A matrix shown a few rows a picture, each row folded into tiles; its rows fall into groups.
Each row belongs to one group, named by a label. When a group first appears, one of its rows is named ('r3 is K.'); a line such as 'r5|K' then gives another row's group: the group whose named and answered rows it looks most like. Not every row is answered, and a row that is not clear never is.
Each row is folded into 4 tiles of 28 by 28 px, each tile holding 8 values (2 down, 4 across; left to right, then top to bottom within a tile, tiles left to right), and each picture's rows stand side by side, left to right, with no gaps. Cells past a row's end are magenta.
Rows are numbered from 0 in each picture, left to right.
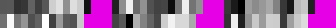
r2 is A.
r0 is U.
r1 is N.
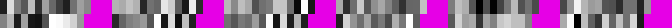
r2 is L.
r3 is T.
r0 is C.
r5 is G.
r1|L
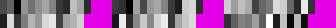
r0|A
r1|A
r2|L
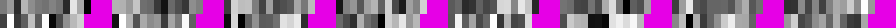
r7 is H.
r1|T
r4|U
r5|C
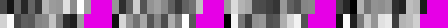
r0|H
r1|T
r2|T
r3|A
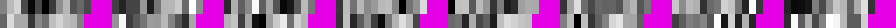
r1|H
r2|C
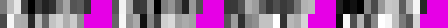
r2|A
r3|U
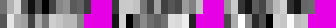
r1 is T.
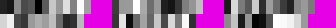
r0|H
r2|C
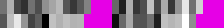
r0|C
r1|N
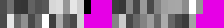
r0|U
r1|H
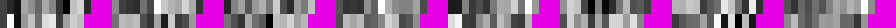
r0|A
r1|U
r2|N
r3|U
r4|H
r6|L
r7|H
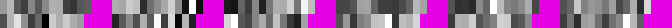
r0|C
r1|L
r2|H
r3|A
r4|U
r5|N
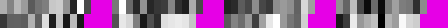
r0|L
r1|C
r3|N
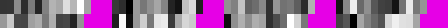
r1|A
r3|N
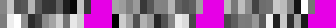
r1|T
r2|L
